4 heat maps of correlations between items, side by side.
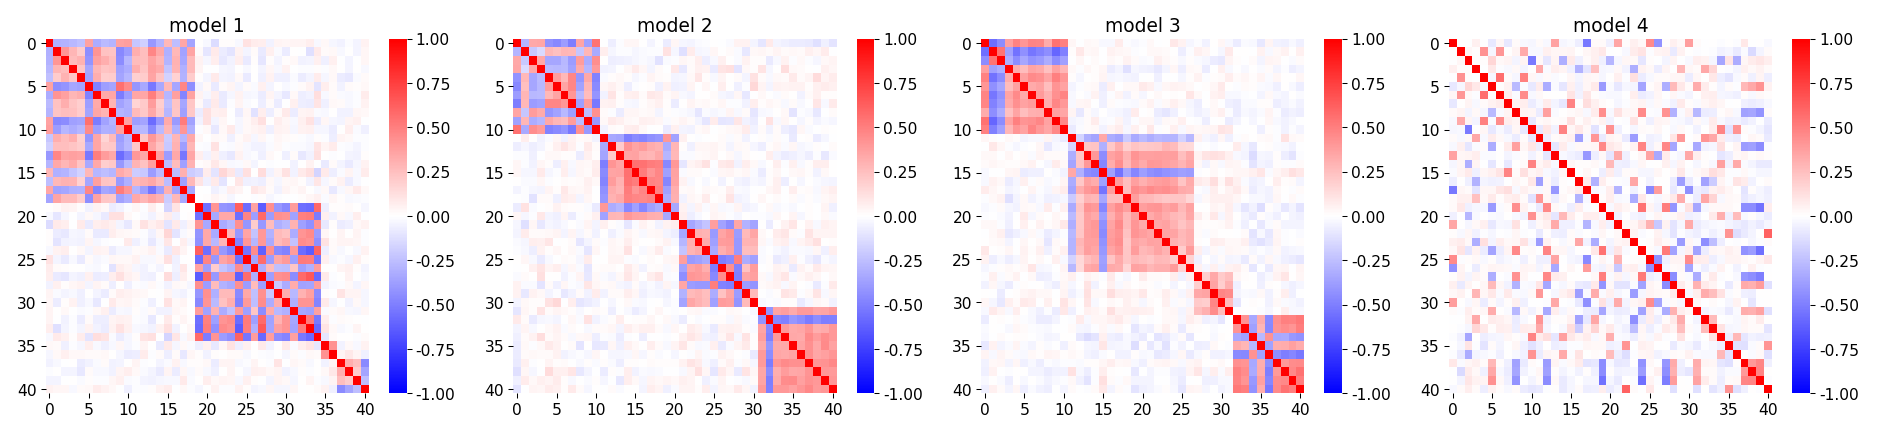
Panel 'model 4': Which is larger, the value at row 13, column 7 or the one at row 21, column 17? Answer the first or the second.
the first
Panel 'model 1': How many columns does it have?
41
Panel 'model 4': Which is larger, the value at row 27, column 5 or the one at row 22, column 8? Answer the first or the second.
the second
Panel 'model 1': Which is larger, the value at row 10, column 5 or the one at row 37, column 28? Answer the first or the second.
the first
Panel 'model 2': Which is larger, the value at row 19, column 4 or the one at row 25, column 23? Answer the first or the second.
the first
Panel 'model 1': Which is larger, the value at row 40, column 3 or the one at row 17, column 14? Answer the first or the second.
the first
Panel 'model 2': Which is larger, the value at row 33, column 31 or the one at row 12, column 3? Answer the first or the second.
the first
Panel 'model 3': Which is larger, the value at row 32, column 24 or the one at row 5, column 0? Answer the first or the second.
the second
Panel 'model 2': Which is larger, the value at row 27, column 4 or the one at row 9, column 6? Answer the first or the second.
the second
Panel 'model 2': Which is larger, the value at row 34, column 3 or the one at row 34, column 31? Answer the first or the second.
the second
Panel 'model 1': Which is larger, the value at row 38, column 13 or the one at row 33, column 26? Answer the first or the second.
the first
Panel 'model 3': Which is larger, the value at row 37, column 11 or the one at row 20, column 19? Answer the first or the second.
the second
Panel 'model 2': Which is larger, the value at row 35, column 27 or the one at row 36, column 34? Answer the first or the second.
the second
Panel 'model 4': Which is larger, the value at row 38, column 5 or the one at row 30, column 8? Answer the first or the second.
the first
